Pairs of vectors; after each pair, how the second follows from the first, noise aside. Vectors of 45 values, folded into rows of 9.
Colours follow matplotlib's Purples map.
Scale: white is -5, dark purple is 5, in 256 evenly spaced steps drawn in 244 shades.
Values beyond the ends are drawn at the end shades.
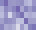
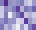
scaled up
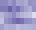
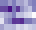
scaled up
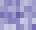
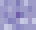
partly zeroed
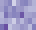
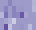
partly zeroed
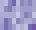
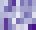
scaled up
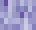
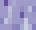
partly zeroed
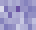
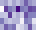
scaled up
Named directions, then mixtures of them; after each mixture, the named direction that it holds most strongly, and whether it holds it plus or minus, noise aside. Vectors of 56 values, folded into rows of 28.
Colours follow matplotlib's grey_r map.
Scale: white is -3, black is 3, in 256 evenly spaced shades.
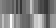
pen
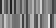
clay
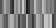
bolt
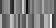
bolt, plus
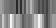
pen, plus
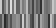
clay, minus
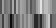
pen, minus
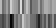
pen, minus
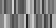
bolt, minus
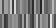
clay, minus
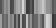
bolt, plus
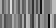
clay, minus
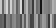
clay, minus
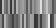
clay, plus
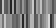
clay, plus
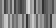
bolt, minus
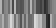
pen, plus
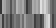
pen, minus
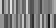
clay, minus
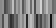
bolt, minus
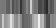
pen, plus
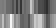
pen, plus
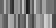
bolt, plus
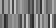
clay, minus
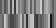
clay, plus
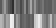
pen, plus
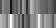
pen, plus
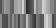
bolt, plus
